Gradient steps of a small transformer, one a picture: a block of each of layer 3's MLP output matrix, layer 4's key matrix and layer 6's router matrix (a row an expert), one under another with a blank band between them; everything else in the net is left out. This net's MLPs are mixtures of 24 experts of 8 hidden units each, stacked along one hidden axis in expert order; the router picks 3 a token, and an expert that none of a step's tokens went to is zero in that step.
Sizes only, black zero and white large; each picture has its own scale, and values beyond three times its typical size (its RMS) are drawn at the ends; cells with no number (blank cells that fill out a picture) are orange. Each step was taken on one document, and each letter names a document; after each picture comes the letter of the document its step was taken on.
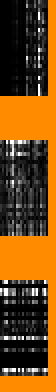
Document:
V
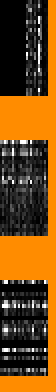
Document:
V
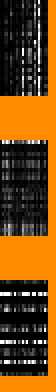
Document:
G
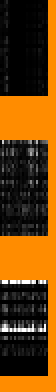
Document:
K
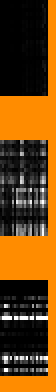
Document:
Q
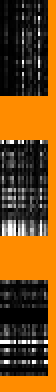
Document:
G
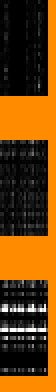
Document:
K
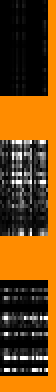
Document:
Q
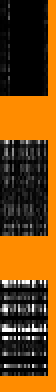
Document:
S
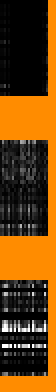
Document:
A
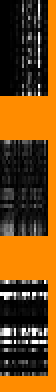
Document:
G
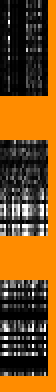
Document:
K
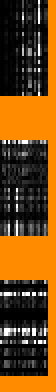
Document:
G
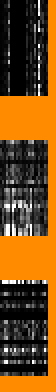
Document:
V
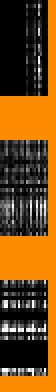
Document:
K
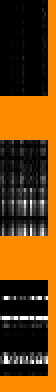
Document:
Q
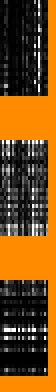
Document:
V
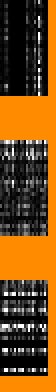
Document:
K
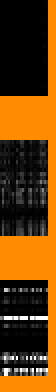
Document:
Q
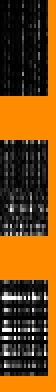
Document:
A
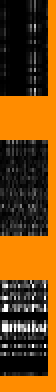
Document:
A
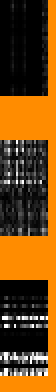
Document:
Q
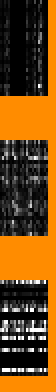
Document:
K
